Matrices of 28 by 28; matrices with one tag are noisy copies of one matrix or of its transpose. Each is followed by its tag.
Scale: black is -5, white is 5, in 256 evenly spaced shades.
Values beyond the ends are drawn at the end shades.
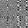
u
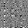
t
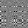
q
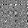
t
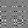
q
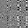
u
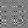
q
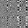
u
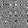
t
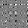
t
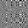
q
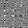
t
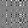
q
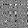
t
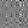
q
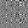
q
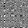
t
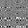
u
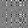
q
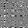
t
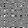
t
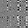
u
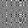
q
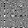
t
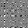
t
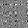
t
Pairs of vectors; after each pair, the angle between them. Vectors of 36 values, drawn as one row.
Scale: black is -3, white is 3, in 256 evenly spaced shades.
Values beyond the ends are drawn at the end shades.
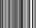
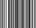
partly aligned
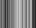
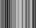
nearly parallel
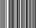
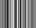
nearly opposite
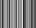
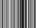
orthogonal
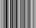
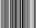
partly aligned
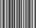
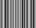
nearly opposite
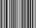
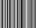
orthogonal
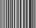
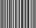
nearly opposite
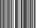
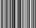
nearly opposite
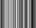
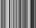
partly aligned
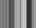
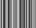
orthogonal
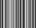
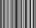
orthogonal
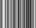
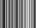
nearly opposite
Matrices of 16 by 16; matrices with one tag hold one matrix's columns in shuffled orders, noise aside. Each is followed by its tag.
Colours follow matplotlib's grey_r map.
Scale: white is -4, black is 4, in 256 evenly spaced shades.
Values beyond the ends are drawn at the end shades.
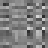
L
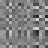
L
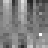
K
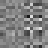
L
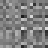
L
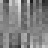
K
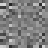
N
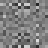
N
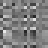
L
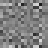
N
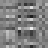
L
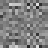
N
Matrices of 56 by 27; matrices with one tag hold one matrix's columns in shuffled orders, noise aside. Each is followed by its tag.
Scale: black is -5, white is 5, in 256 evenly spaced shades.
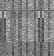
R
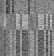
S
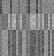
S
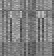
R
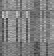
R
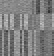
S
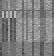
R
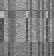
R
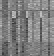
R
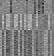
S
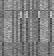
R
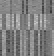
S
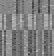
S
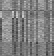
R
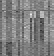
R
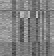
R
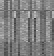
R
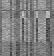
R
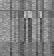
R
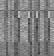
R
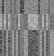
S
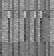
R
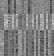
S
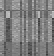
R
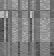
R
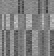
S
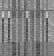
R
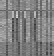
R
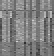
R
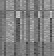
R
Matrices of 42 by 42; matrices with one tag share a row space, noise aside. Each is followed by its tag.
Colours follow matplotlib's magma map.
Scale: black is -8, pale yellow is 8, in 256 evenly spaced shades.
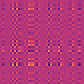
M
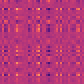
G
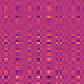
G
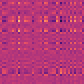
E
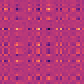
G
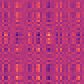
G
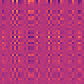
M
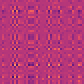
M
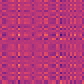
E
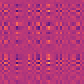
G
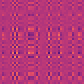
M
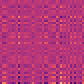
E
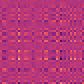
E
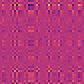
M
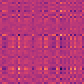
E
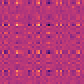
G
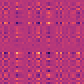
G
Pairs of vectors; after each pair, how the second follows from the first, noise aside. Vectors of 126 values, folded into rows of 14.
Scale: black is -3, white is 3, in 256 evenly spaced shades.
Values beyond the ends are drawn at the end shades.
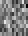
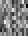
copied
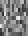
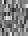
shuffled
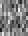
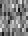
negated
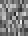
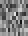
negated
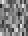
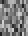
negated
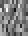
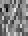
negated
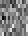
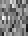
negated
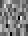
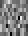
copied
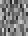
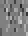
partly zeroed
